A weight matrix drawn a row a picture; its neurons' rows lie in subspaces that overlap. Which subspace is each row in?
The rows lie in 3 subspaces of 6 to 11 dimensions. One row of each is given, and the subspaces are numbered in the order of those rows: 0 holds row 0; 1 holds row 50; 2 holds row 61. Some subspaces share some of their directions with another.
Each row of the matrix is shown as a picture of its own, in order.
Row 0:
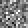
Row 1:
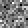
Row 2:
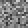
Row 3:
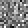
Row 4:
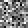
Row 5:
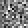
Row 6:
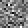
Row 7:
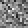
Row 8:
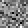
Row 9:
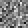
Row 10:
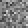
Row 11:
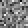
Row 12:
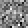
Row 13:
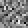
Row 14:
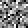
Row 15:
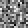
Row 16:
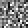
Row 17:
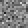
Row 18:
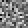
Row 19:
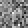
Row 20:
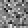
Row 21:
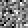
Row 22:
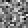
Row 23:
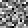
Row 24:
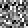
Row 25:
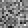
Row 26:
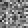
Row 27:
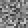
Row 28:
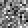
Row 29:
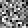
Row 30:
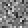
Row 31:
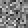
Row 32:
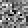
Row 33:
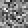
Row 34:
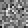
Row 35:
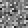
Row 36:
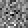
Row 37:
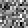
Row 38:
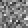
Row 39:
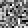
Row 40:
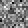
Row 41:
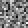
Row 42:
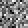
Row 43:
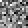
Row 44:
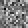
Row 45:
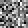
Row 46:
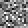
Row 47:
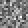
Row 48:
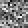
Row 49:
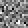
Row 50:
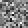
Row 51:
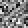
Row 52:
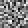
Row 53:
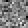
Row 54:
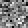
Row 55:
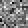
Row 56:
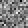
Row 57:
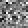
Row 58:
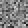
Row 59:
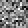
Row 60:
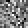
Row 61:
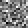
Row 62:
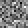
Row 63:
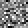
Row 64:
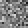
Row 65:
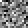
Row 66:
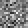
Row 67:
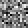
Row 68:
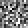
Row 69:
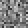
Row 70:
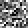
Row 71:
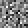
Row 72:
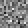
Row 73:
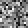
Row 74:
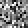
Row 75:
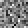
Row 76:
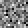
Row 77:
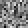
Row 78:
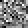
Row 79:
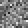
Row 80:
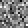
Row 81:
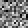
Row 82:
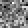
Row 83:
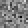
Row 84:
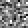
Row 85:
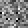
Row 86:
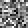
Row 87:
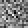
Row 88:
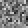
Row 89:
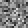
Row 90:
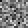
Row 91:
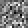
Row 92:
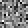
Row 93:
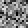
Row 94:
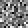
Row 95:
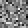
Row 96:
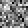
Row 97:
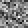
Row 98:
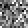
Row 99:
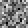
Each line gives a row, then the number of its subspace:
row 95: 2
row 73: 0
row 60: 0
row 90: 2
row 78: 0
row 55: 2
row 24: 2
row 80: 2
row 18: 0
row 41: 0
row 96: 2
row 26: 0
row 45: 1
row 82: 2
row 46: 1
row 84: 0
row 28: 0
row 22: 0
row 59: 2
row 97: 1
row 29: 2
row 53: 2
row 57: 0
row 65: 2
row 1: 2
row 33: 1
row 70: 2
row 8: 1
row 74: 2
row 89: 2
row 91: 2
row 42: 2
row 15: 1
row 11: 2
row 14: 0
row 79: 0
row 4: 0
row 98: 2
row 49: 0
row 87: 0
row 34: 0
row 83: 1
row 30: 0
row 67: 0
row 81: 2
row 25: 1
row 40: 2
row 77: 1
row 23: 0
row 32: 0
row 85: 2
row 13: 1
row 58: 0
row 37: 2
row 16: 0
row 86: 2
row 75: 0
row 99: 0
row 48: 1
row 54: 2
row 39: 0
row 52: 0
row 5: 0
